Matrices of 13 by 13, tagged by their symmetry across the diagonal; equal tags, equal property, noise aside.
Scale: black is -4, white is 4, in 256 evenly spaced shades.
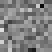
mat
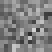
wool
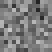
mat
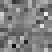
wool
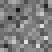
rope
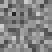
rope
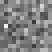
mat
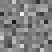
wool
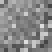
rope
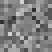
wool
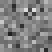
mat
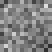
rope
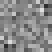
rope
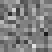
wool
